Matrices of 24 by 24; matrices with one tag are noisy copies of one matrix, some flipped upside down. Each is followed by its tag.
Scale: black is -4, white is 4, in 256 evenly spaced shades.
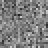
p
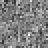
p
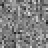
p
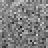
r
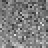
r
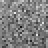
r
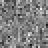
p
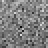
r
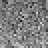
r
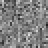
p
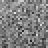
r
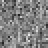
p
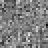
p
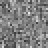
p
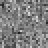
p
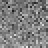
r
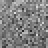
r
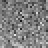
r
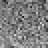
r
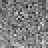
r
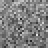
r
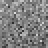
r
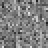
p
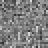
p
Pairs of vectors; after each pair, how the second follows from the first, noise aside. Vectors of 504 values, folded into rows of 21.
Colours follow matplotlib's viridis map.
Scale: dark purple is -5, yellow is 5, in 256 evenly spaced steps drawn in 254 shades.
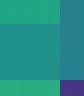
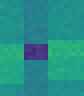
wrapped around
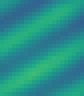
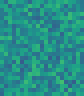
shuffled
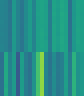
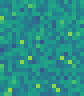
shuffled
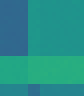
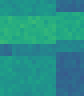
wrapped around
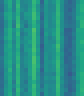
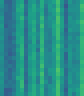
wrapped around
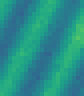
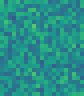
shuffled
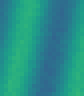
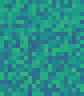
shuffled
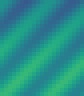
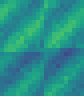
wrapped around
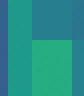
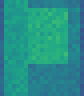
wrapped around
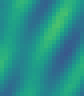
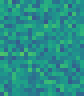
shuffled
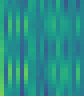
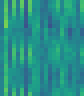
wrapped around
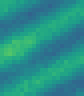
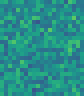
shuffled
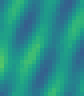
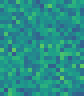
shuffled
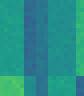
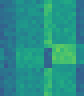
wrapped around
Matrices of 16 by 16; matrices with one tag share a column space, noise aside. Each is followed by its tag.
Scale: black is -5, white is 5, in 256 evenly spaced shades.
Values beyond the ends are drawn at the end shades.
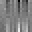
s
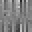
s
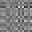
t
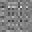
t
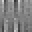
s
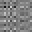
t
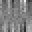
s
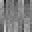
s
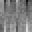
s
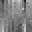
s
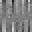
s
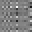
t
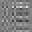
t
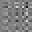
t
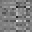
t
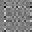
t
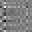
t
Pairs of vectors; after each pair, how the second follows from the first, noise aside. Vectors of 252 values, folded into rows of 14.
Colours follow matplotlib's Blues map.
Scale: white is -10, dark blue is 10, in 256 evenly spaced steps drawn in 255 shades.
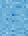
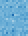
sign-scrambled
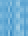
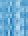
scaled up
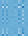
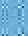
scaled up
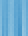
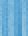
copied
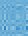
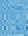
copied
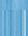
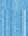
copied
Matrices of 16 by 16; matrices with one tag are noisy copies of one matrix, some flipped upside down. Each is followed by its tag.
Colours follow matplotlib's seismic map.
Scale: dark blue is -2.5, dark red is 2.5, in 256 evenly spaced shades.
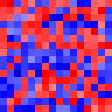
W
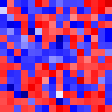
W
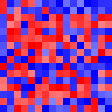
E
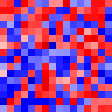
W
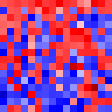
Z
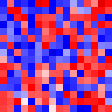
W
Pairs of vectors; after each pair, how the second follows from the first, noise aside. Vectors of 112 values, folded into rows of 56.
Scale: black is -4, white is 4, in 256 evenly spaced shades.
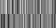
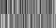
negated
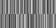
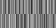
negated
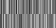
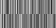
negated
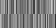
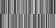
negated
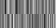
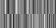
negated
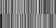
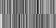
negated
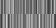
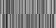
negated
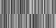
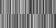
negated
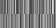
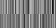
negated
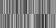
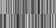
shuffled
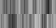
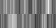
negated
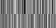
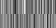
negated
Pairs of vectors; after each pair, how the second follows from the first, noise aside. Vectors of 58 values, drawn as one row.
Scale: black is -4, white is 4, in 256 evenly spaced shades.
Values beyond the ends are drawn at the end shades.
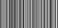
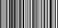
scaled up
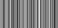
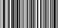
scaled up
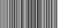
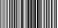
scaled up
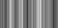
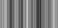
negated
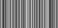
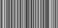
negated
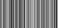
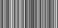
negated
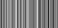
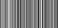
shuffled
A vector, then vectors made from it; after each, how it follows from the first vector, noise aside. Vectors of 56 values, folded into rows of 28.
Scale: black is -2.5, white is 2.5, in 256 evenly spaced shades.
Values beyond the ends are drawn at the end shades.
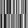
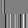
partly zeroed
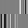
partly zeroed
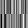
copied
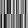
copied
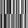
copied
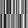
copied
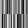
reversed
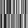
copied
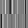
partly zeroed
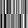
copied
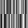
copied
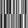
copied
